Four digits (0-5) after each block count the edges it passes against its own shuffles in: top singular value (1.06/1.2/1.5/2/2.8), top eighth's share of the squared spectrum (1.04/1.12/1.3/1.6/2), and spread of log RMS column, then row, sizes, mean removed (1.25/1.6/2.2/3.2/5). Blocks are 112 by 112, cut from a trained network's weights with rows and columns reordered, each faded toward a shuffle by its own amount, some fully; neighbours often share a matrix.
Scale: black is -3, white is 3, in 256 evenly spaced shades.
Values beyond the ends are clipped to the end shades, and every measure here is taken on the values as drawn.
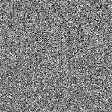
3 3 1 1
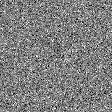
0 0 0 0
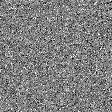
0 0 0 0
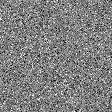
0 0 0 0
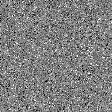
2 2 2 0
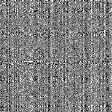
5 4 2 4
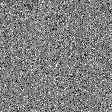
1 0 0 0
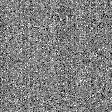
2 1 0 1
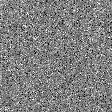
0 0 0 0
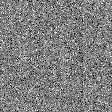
0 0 0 0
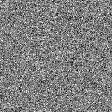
3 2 1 1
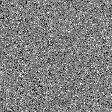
1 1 1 0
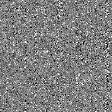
3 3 3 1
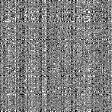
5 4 2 4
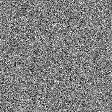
2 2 0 0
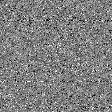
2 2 0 2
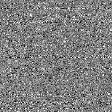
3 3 1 3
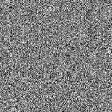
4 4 2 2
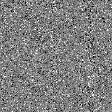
3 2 2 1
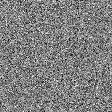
1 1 0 0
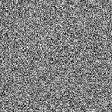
3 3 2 1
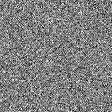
2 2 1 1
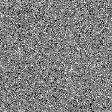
3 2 2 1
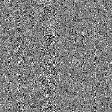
3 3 3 1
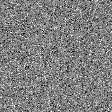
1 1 0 1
